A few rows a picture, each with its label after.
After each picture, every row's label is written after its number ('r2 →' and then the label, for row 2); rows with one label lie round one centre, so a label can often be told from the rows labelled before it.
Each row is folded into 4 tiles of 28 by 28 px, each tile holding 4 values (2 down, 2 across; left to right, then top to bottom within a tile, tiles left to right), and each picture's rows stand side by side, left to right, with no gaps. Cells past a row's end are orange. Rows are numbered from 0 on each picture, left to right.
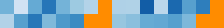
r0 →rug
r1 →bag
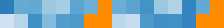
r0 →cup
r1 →cup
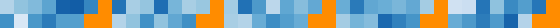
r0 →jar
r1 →rug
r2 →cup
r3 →cup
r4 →bag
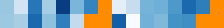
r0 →bag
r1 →jar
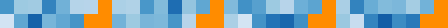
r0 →rug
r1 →bag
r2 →cup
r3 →cup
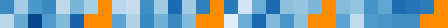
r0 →rug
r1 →bag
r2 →rug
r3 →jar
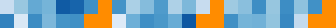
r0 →jar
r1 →rug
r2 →bag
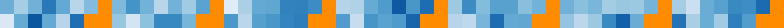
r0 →rug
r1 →cup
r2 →jar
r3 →jar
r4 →cup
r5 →cup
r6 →jar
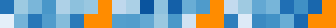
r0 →rug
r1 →bag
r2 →jar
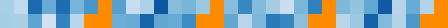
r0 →bag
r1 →rug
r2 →cup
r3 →rug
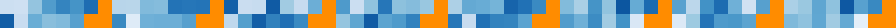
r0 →jar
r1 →jar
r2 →rug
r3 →rug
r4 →jar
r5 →bag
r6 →rug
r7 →bag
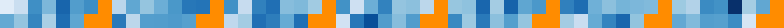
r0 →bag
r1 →jar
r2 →rug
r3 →rug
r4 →bag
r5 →cup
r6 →bag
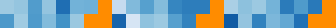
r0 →bag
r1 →jar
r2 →jar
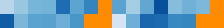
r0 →jar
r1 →rug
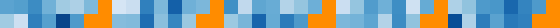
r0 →cup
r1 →bag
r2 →rug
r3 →bag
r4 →jar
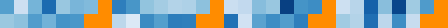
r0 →rug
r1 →cup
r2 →jar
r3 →bag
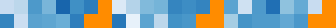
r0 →jar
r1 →jar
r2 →rug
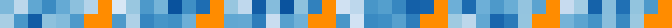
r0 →rug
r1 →jar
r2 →bag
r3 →jar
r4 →cup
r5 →bag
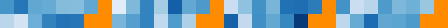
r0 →cup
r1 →bag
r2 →jar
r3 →rug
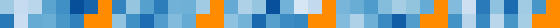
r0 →jar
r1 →rug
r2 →rug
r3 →cup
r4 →bag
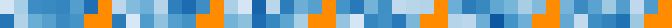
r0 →jar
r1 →jar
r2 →bag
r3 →cup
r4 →cup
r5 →cup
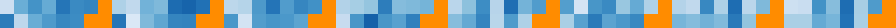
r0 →jar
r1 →jar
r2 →jar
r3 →rug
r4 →bag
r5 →rug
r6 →bag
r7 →bag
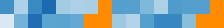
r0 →rug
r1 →cup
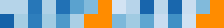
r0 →bag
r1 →bag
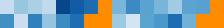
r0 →jar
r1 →cup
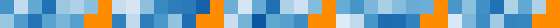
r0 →rug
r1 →jar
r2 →rug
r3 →cup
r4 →rug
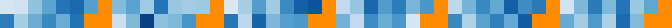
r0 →jar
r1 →rug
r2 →jar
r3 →bag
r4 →jar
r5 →bag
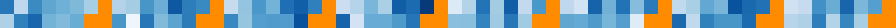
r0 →rug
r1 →jar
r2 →jar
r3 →jar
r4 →bag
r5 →bag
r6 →jar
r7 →bag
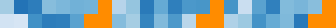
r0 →cup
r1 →bag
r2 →rug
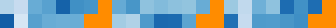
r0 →jar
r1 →cup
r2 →jar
